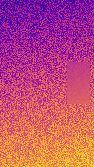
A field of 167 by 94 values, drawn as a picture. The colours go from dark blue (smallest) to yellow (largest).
Slope: up to the bottom. Odd patch: calmer, in the middle right. Grain: fine. Stripes: none.
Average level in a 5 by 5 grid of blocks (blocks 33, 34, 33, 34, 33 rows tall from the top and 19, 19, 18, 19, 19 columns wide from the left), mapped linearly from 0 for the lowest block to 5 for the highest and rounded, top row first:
0 0 0 0 1 / 1 1 1 1 2 / 2 2 2 3 3 / 3 3 3 4 4 / 4 4 5 5 5
